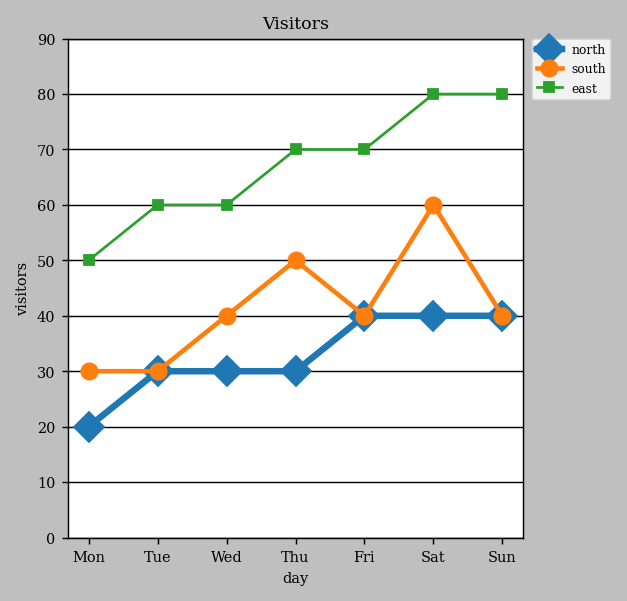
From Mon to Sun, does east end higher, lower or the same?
higher
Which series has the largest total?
east
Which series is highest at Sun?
east
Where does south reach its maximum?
Sat
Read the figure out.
Title: Visitors
x-axis: day, ticks Mon Tue Wed Thu Fri Sat Sun
y-axis: visitors, ticks 0 10 20 30 40 50 60 70 80 90
Legend: north, south, east
Values:
north: 20 30 30 30 40 40 40
south: 30 30 40 50 40 60 40
east: 50 60 60 70 70 80 80
